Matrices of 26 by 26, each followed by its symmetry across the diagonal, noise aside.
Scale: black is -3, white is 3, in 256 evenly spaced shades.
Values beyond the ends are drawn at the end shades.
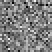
neither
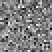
antisymmetric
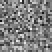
antisymmetric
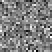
antisymmetric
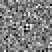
antisymmetric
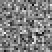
antisymmetric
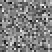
antisymmetric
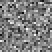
neither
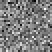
neither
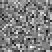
antisymmetric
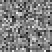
antisymmetric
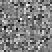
antisymmetric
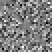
antisymmetric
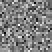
antisymmetric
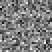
neither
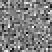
antisymmetric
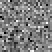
neither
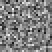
antisymmetric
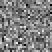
neither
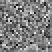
antisymmetric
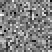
neither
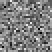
neither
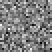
neither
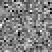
neither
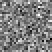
neither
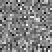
neither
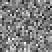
neither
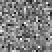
antisymmetric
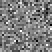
neither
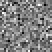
neither
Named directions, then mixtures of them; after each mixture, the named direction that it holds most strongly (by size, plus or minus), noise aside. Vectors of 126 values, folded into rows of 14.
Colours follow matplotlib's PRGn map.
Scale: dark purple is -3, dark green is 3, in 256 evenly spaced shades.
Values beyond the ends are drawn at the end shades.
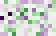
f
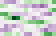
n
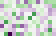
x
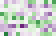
n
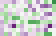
n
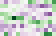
n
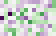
f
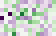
f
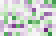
x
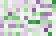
f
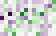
f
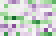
n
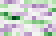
n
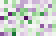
f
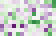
x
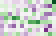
n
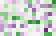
n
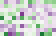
x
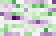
n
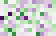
f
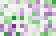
x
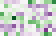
n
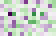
f
